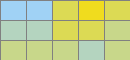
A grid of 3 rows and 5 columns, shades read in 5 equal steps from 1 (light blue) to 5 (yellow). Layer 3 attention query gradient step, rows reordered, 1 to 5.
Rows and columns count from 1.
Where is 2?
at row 2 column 1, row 2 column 2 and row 3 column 4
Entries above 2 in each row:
3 3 4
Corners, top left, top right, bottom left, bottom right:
1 4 3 3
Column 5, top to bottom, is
4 3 3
